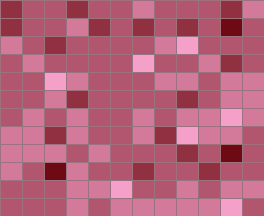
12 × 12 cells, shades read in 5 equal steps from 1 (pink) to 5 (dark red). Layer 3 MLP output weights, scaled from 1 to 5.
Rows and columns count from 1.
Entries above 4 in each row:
0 1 0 0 0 0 0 0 1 1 0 0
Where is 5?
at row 2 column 11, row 9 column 11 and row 10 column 3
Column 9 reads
3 4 1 3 2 4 2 1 4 3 2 2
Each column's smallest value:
2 2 1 2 2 1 1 2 1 2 1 2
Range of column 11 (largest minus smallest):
4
